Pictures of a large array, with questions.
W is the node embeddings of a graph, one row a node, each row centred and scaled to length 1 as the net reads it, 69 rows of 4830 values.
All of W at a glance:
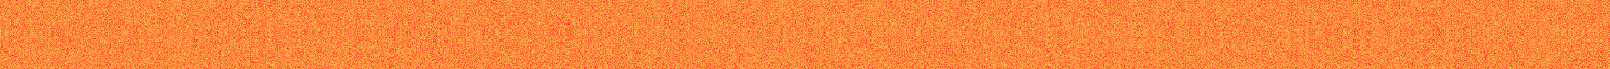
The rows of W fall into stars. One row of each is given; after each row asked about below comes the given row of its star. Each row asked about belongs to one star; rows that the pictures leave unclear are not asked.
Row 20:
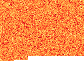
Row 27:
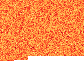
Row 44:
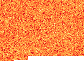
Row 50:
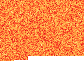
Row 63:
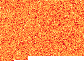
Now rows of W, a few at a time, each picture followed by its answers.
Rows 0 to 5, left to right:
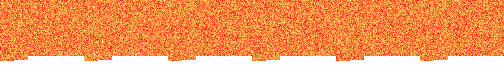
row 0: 27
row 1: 63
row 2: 50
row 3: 63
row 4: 27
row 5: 50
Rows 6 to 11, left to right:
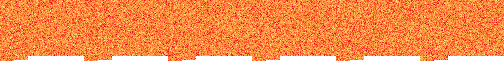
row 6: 50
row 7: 44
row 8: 27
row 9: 20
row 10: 50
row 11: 63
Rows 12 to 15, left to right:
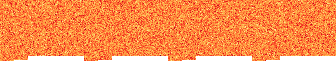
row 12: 20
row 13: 27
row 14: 27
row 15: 63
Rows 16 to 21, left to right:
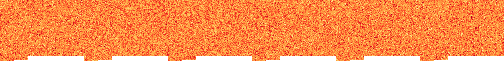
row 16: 27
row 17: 44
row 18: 27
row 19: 20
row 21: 50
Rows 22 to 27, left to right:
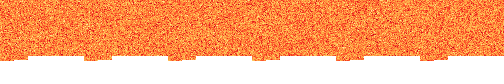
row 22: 20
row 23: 20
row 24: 20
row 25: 63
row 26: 27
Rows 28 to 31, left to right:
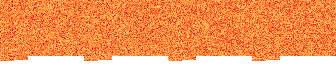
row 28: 44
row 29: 63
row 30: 63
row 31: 63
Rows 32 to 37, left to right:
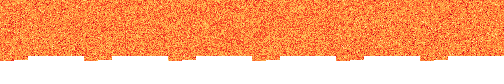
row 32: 44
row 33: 44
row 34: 63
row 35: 44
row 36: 27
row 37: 50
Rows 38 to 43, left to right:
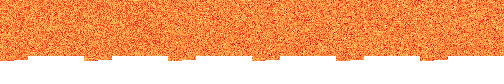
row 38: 27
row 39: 63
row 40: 63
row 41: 63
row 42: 20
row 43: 27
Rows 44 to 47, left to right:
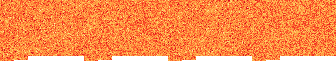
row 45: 63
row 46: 44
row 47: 20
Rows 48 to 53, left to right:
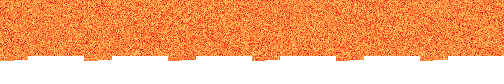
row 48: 50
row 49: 63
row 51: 50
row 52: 50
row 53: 50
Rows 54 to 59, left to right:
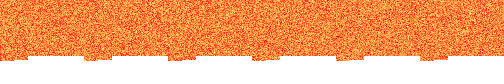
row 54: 27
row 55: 20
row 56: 27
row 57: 50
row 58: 44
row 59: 20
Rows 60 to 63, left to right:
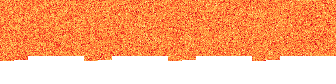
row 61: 50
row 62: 44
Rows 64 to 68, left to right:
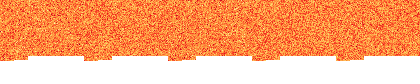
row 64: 44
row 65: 44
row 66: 50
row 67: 50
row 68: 20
